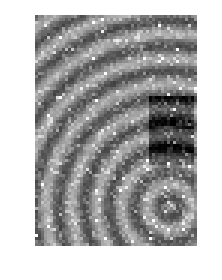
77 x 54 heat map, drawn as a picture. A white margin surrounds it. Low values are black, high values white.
Ninth with the lowest average: middle right. Odd patch: lower, in the middle right. Rings: centred on the bottom right.
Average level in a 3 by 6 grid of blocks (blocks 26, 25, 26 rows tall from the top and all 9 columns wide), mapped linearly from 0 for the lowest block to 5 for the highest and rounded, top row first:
555555
555500
555555
